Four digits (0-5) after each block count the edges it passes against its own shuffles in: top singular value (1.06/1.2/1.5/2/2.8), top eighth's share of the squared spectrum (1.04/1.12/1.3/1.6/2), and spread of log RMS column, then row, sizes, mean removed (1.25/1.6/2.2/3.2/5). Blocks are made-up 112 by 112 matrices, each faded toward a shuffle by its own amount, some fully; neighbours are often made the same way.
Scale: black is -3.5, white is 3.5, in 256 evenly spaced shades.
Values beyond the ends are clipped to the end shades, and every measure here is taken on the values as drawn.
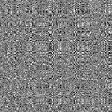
5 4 3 3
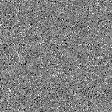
4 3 1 1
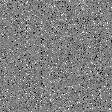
1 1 1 0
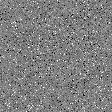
0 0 1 0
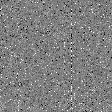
2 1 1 0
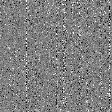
2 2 3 0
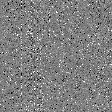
1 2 2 0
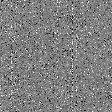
2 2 2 0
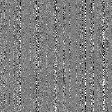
3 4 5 0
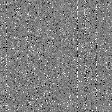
2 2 3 0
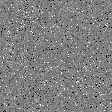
2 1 0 0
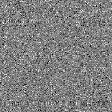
4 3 1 2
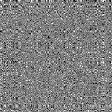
5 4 3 3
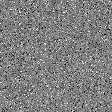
1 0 0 0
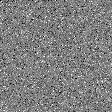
0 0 0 0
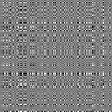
5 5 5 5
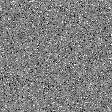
0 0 0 0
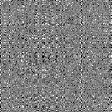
5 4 3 3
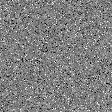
2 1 0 0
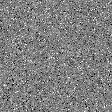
1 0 0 0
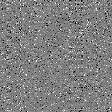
4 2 1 1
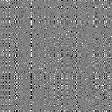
5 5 4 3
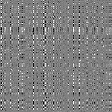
5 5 4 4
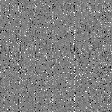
4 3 2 1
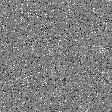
2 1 0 0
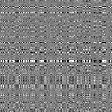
5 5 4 4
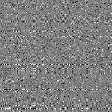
5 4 2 3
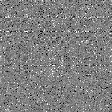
4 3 1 2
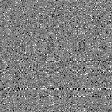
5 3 2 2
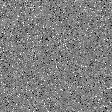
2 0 0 0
